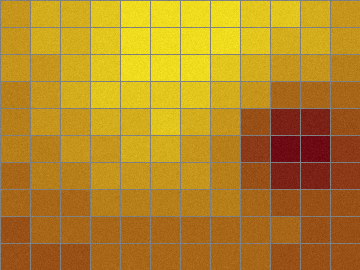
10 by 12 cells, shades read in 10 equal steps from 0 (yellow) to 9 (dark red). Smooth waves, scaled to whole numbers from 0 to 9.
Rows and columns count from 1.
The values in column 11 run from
2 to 9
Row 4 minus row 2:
1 1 0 0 1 1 1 2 2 3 3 2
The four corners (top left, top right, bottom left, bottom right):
3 3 6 6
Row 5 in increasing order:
1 2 2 2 3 3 3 4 6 6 8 8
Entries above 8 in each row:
0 0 0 0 0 2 0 0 0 0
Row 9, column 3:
5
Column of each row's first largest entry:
1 1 12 10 10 10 10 10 1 1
